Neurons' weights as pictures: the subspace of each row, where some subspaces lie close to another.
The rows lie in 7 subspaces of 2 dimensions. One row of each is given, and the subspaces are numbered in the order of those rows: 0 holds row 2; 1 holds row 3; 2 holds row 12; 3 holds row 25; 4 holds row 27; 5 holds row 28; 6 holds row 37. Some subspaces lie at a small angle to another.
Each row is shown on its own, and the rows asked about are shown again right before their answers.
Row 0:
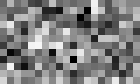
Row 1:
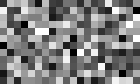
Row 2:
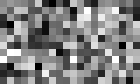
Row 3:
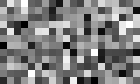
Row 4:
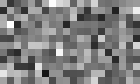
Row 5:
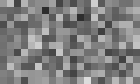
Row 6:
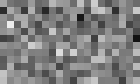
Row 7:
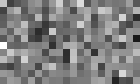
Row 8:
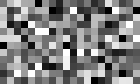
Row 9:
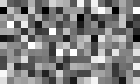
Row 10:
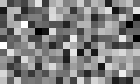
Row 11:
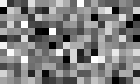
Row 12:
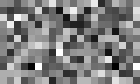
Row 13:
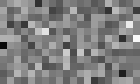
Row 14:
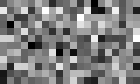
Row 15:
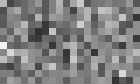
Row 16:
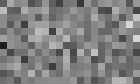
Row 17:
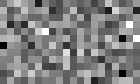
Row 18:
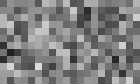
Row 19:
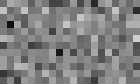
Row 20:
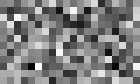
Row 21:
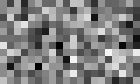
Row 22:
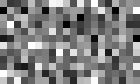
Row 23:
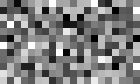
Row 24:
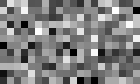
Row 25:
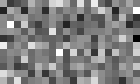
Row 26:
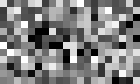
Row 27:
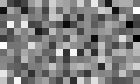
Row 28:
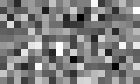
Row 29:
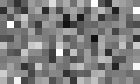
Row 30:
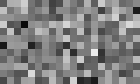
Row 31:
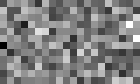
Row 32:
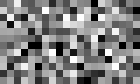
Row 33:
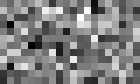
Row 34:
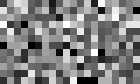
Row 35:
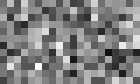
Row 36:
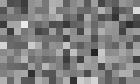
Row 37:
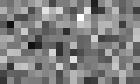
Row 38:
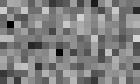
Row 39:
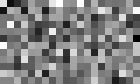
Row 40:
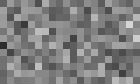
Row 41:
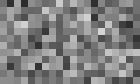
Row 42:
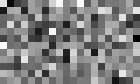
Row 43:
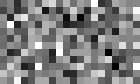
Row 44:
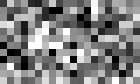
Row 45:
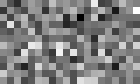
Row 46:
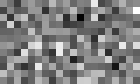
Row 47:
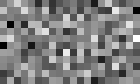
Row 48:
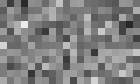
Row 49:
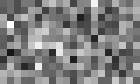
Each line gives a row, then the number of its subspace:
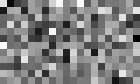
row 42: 0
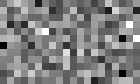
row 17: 2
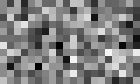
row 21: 5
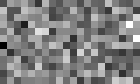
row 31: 4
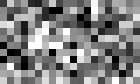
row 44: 6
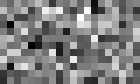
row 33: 6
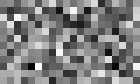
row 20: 2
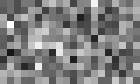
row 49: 3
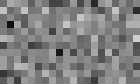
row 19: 3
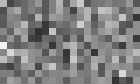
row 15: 0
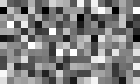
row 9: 6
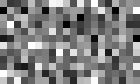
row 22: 3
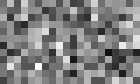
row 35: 5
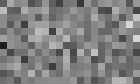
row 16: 3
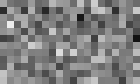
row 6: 6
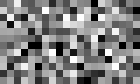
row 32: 5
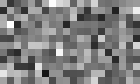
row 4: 0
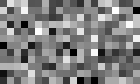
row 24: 5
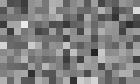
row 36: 1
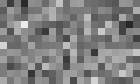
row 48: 1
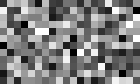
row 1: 4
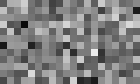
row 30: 1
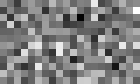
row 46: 5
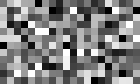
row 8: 2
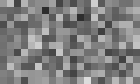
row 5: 1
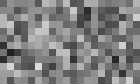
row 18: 0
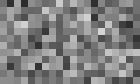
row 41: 1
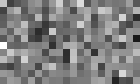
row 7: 0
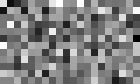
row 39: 0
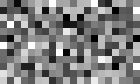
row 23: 2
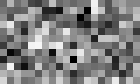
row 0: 6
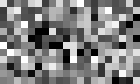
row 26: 3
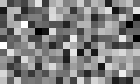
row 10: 4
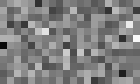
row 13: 2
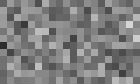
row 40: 4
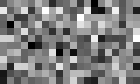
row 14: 6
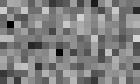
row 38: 3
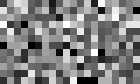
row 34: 1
